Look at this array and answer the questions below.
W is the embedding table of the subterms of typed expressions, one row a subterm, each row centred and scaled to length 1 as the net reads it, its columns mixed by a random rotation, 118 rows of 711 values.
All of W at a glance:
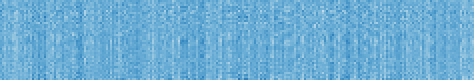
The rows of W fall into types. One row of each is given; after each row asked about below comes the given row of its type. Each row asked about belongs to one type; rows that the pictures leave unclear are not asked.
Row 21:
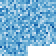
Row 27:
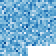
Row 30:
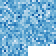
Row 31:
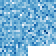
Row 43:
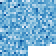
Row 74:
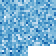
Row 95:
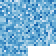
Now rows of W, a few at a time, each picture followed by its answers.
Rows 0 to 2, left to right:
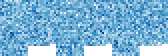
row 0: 95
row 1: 31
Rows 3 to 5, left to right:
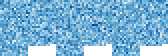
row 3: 27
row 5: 95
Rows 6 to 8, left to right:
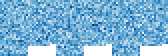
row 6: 43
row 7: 43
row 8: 30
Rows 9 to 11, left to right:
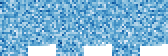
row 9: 31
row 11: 31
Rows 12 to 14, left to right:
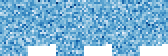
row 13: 43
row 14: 21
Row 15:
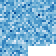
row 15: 30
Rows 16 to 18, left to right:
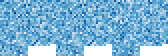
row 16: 27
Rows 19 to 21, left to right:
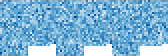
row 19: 30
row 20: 30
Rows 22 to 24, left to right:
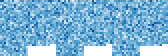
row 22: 27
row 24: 74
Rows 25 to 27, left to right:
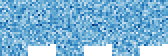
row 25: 30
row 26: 43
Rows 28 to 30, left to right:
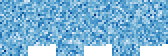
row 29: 30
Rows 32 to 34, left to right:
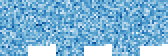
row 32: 43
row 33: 31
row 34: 27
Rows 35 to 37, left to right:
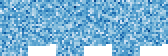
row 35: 27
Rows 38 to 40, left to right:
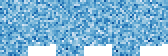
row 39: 74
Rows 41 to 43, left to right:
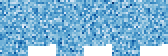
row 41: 43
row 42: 95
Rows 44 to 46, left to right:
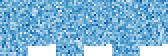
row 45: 30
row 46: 95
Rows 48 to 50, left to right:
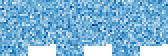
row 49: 43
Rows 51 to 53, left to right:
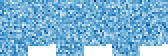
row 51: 31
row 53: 21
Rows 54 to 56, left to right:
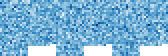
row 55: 74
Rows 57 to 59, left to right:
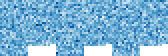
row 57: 43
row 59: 27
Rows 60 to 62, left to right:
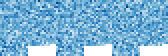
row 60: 31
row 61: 31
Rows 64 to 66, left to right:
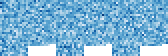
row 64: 31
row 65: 31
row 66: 30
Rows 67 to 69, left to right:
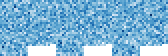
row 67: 27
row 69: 30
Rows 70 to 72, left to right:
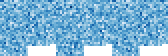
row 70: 27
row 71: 43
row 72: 27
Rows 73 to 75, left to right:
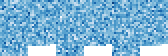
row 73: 27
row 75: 31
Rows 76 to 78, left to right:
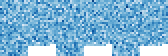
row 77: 21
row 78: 27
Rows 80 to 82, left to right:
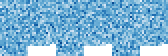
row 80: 21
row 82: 43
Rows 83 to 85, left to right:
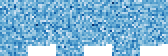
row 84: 43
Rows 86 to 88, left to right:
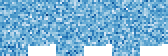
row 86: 31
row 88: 27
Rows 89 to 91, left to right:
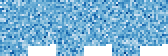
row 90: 95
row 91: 30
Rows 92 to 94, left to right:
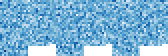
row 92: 43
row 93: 21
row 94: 27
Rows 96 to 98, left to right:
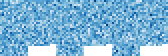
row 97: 74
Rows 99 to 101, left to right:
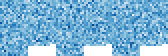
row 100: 21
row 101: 21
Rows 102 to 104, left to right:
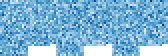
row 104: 74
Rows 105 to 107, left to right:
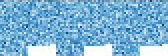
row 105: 27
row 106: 31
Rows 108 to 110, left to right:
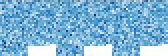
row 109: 30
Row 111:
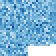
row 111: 21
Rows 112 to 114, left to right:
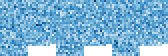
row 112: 43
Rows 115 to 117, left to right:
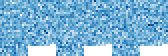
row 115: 31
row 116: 31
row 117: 43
